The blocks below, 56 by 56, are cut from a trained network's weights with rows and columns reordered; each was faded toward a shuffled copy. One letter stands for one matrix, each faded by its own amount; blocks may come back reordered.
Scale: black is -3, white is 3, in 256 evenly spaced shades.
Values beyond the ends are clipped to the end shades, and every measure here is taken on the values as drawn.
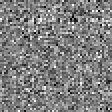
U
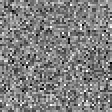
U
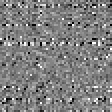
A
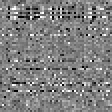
A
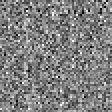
U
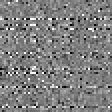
A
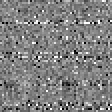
A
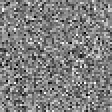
U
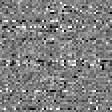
A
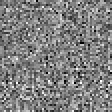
U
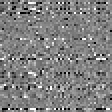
A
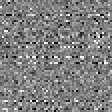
A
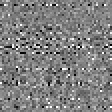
A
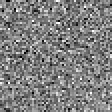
U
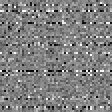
A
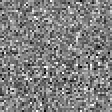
U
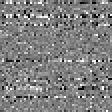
A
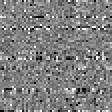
A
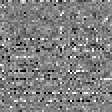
A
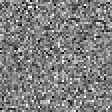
U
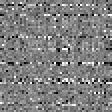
A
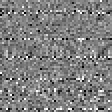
A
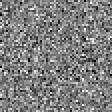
U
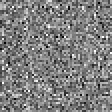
U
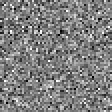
U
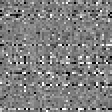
A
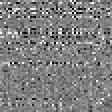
A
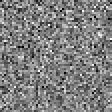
U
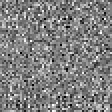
U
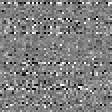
A
